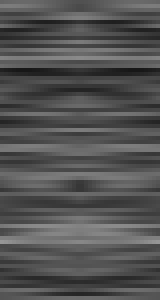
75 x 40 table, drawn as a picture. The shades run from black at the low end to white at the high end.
Grain: streaks across. Average level on the scale: 30%. Mirror symmetry: left to right.
